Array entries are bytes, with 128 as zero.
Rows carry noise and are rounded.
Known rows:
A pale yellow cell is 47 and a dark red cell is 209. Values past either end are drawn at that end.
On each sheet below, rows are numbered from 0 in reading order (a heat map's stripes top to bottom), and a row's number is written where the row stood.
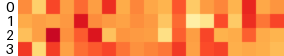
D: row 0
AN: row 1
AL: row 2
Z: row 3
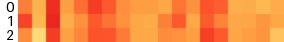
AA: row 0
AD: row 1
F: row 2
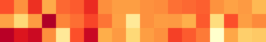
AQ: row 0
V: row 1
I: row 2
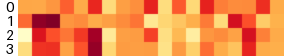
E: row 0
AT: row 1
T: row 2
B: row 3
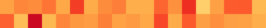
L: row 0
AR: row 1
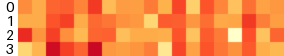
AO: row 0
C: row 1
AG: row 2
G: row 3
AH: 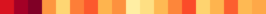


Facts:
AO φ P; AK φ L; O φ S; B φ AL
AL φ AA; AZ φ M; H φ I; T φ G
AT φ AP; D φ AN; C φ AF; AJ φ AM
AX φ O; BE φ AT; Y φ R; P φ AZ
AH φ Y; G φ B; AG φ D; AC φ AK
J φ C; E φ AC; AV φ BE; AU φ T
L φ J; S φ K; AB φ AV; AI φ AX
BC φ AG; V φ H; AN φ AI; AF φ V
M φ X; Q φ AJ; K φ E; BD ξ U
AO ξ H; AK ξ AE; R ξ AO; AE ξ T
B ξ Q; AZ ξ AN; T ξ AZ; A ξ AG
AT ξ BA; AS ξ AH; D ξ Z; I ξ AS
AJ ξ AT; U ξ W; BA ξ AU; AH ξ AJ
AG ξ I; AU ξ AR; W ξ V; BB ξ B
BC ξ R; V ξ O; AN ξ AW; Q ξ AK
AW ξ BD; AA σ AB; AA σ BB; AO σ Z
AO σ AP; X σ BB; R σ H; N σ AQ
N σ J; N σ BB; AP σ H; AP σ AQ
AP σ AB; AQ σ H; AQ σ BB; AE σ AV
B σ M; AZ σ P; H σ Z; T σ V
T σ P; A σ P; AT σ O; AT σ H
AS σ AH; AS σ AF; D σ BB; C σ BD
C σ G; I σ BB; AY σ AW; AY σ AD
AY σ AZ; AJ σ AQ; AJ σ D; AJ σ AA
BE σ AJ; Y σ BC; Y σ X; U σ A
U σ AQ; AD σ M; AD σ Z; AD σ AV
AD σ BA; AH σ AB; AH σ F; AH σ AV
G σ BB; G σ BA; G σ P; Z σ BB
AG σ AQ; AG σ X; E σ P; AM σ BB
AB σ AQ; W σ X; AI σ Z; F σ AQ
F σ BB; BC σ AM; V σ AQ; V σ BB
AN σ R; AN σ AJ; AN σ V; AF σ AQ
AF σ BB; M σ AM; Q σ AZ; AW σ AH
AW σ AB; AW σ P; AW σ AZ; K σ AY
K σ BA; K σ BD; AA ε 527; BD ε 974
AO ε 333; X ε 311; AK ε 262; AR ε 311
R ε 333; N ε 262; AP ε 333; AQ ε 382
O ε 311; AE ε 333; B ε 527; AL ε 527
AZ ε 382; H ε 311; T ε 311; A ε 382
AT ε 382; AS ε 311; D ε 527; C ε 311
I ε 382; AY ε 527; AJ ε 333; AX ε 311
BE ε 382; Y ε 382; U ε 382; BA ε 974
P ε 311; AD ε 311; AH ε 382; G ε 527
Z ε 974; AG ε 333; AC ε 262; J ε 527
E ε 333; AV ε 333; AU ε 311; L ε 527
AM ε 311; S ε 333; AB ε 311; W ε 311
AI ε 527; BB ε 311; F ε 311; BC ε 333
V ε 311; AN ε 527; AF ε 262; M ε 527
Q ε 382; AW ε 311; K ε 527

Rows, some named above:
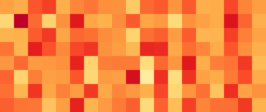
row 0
C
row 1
Q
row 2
C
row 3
H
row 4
AC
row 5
S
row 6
D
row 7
K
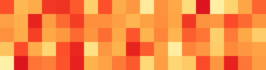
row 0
BD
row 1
AB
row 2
BB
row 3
AE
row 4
AZ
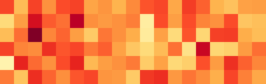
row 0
AP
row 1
G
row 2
AU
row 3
U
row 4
AZ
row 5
H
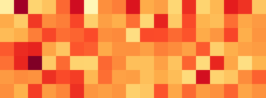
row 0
AK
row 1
AV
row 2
AF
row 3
A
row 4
BA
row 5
AW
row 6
M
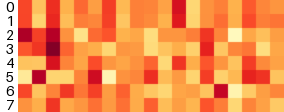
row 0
AI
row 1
AI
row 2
AS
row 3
AJ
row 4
P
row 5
AK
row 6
W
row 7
BB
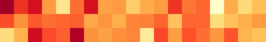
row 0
I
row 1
R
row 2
G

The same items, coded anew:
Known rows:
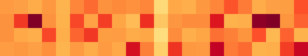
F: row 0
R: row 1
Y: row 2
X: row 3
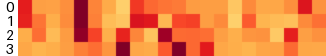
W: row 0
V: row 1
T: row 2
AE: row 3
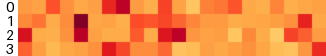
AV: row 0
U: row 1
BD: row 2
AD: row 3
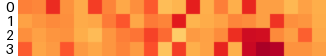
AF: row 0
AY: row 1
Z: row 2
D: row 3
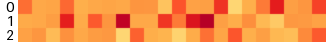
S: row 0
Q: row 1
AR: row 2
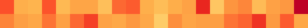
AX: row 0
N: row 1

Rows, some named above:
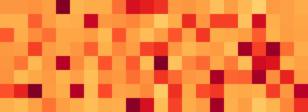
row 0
AW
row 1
AP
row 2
AC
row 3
AL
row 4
AN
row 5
M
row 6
H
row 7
P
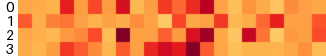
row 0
Q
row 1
S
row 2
BB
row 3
AZ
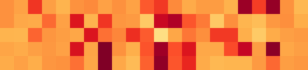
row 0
AL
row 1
AK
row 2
AB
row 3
B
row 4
AE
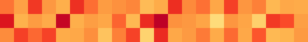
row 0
AF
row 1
BD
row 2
E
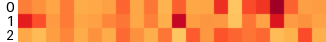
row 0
AI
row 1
K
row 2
AQ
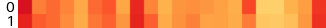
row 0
C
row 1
C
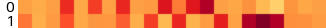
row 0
Q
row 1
D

